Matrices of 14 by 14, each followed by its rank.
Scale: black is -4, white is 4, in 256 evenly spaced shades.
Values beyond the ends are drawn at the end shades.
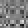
two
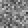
full rank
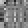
two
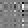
one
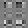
one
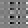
one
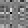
two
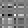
one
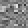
three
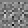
three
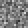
full rank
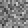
full rank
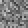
full rank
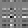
one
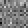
three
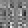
two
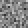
full rank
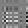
one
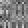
three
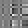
one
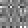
two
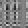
two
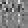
three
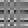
one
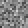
full rank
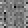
three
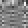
two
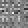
three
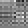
two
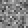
full rank
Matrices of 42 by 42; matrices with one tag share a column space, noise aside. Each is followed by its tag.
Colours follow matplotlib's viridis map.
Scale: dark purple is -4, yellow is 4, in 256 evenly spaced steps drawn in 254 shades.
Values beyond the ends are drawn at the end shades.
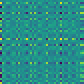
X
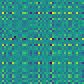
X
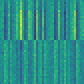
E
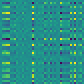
X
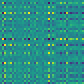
X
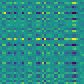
X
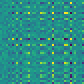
X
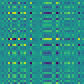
X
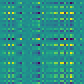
X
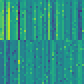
E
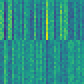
E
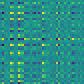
X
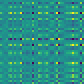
X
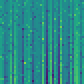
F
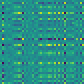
X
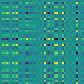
X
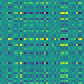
X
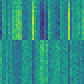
E
